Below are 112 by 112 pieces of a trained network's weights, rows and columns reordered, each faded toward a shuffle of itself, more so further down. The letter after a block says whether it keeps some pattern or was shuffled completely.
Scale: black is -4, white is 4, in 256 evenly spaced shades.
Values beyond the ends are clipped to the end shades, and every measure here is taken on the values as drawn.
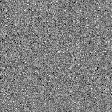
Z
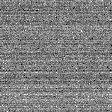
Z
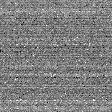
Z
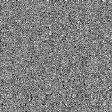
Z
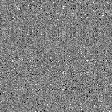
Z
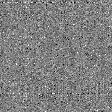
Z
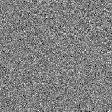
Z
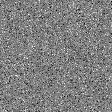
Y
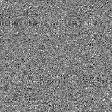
Z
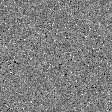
Y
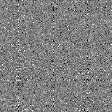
Z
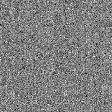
Z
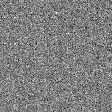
Z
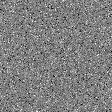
Y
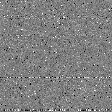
Z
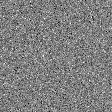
Y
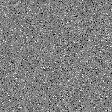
Z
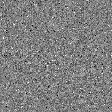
Z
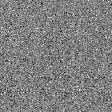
Z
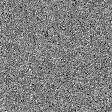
Y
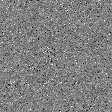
Y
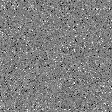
Z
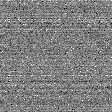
Z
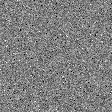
Y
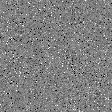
Z
